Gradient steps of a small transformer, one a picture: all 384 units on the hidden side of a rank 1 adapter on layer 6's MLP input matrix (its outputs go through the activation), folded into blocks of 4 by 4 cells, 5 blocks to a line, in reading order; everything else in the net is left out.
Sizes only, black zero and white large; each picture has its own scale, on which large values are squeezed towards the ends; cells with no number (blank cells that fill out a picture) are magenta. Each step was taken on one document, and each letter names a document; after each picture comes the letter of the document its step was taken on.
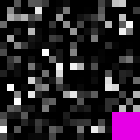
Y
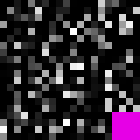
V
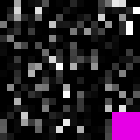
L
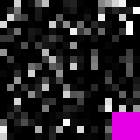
L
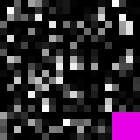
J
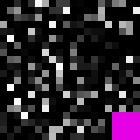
Y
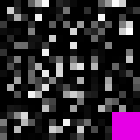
J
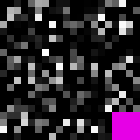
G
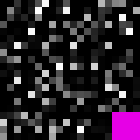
V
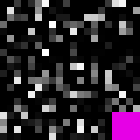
G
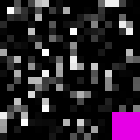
G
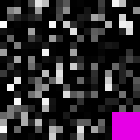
Y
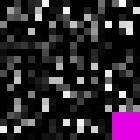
J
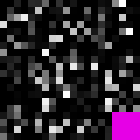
V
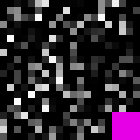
Y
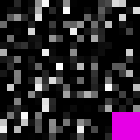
J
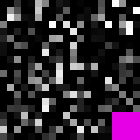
Y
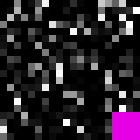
L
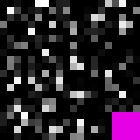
G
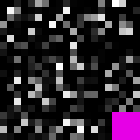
Y
